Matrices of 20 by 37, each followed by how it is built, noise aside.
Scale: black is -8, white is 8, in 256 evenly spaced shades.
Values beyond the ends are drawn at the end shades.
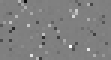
sparse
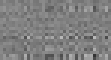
low rank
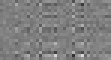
low rank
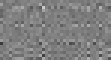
low rank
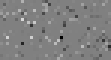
sparse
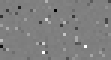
sparse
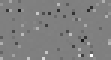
sparse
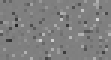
sparse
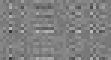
low rank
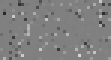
sparse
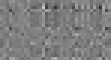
low rank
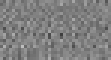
low rank
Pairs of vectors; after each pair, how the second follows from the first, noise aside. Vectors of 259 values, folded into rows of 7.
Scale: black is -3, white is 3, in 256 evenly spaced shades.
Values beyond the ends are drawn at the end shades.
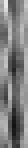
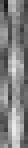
negated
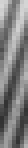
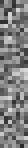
shuffled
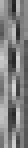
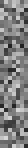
shuffled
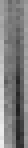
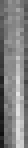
negated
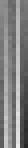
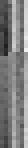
wrapped around
